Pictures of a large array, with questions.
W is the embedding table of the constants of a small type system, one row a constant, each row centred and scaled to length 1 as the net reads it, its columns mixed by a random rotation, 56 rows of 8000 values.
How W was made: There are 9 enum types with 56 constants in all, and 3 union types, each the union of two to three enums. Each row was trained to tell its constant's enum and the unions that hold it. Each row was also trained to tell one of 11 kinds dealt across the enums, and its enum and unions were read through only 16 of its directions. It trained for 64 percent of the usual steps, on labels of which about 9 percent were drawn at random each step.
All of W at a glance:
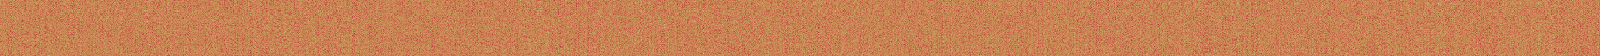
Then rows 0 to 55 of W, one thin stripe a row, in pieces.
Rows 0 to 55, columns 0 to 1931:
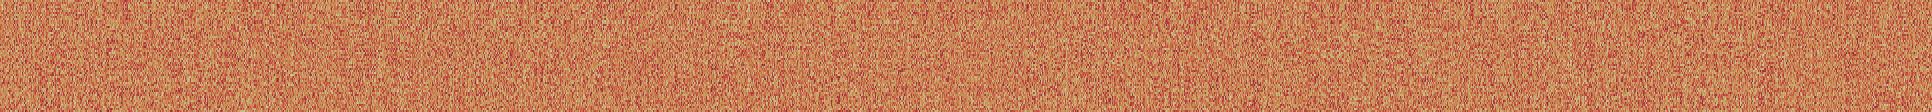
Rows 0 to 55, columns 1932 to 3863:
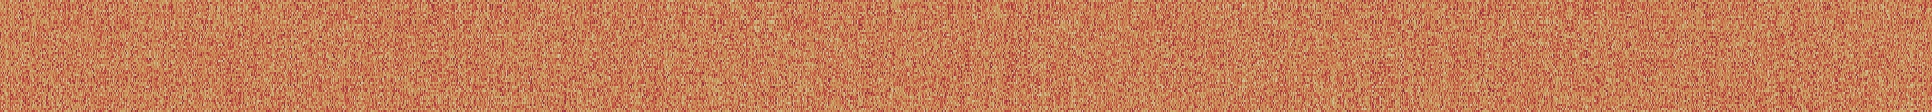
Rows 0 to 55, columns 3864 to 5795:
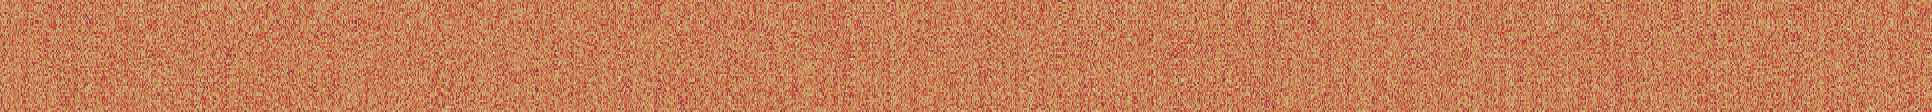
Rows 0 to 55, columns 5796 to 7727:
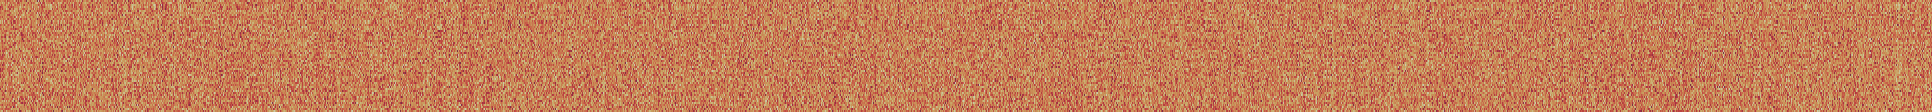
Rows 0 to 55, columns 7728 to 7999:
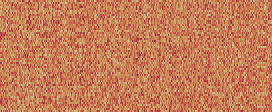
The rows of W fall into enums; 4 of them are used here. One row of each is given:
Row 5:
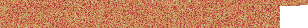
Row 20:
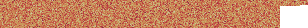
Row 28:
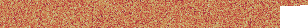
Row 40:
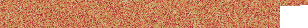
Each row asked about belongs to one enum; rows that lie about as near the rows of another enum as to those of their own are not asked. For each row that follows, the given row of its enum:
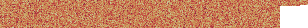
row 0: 5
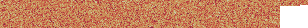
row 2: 40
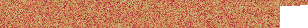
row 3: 40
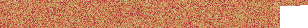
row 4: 40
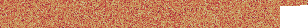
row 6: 20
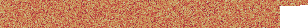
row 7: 5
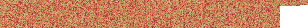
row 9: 5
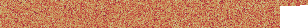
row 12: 5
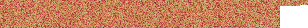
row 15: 20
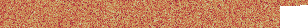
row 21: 28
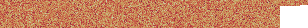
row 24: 20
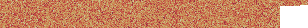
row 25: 28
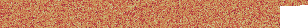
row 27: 28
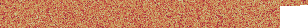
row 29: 20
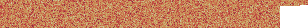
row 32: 28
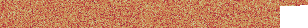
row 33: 40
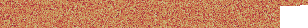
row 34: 28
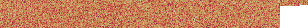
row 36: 40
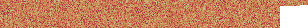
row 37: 20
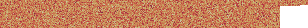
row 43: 28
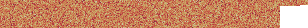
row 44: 40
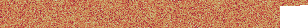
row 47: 28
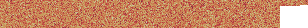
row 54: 20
